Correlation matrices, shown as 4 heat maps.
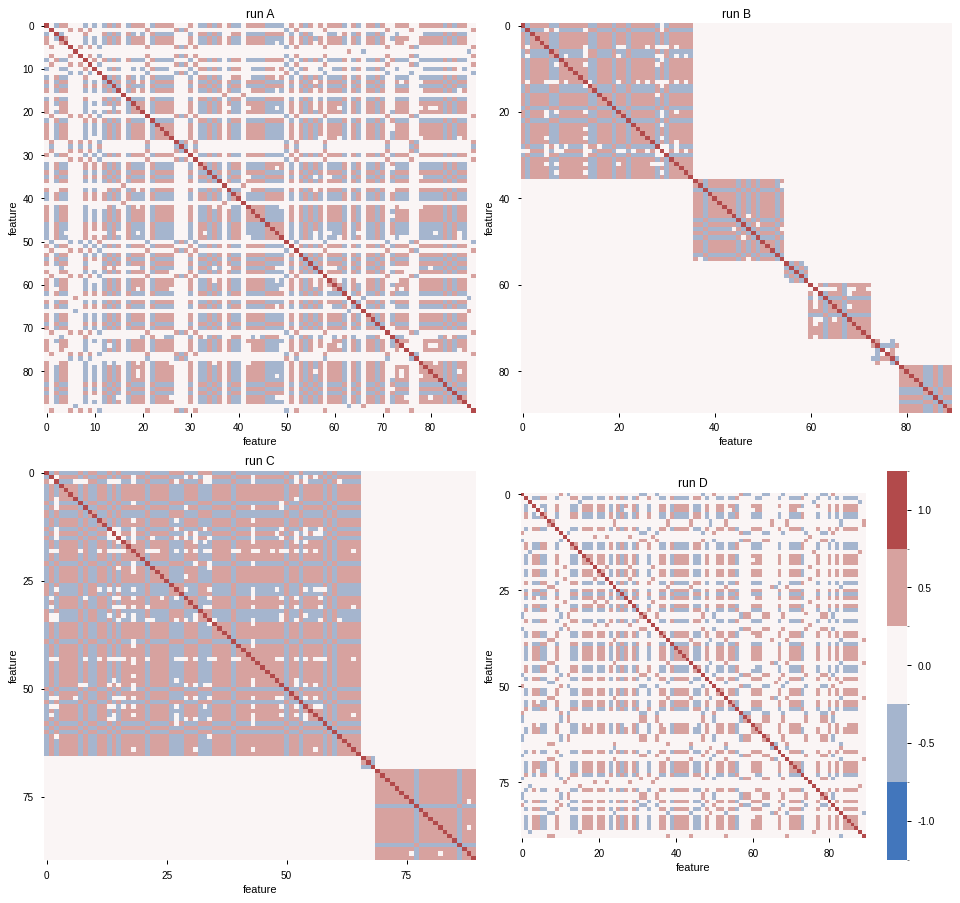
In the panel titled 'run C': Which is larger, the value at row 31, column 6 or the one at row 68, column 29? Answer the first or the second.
the first
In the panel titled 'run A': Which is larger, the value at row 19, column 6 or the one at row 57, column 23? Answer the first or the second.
the second
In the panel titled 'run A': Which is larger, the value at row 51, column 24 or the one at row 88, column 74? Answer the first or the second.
the first
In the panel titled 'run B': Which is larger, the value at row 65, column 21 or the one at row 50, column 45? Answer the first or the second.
the first
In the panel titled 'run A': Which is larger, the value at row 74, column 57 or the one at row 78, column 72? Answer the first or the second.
the first
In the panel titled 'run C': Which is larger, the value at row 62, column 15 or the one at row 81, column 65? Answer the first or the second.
the second
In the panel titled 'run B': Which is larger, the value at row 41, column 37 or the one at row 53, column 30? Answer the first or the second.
the first
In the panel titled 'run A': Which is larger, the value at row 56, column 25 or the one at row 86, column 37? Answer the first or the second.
the second
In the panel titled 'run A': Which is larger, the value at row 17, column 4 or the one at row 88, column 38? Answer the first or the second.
the second
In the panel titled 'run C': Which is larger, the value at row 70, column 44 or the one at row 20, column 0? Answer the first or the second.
the first
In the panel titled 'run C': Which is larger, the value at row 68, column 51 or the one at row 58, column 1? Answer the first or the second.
the first
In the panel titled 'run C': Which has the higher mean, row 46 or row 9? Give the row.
46
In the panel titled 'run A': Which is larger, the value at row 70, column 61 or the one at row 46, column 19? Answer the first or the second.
the first
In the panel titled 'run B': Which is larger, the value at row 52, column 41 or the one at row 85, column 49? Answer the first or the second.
the first
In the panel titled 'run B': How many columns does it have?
90
